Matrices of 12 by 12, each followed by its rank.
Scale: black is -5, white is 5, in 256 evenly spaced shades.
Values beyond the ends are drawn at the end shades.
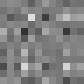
two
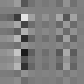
one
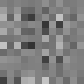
two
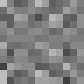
two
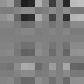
one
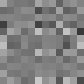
two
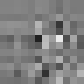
two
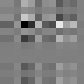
one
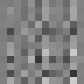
two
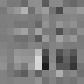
two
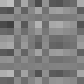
one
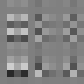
one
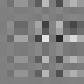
one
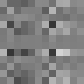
two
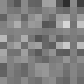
two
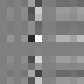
one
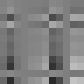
one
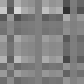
one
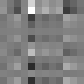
one
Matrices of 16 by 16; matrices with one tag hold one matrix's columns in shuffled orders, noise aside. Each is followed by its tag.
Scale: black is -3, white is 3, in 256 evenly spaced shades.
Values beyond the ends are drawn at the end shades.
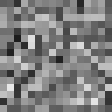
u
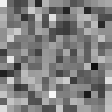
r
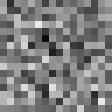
u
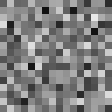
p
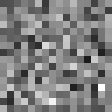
u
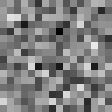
p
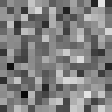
r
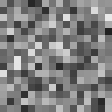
p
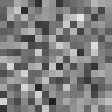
p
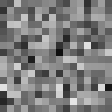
u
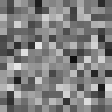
u
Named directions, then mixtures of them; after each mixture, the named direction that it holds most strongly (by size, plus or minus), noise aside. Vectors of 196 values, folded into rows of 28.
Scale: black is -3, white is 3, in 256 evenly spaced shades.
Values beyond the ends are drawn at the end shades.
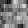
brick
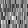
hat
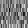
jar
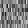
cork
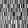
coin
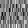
jar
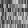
cork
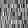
coin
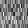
coin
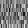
jar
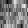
brick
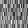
coin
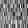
coin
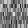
coin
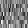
jar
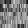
brick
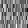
cork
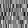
jar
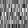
cork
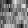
brick
